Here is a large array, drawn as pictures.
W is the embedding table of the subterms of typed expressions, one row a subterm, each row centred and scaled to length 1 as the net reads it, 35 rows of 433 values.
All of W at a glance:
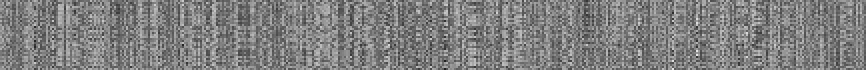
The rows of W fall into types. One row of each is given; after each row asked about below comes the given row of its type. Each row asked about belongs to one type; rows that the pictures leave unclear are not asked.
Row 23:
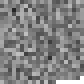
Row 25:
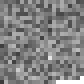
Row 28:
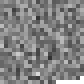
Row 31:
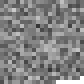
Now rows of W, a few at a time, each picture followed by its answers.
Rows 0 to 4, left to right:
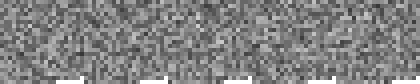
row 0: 31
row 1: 23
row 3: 25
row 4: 23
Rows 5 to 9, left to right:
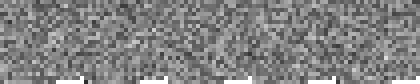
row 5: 31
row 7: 31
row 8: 28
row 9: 25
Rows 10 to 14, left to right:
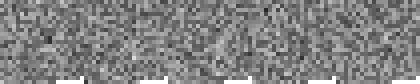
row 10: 31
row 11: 25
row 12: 31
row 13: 23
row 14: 23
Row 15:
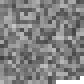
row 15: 28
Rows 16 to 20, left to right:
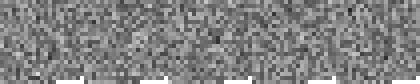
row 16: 28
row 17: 31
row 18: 31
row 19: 23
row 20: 23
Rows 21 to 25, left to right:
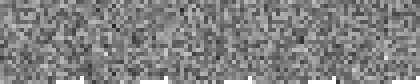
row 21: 28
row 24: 31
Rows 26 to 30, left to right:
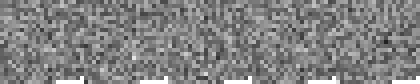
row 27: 25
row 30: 28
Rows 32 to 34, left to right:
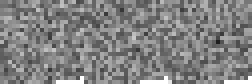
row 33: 23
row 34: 28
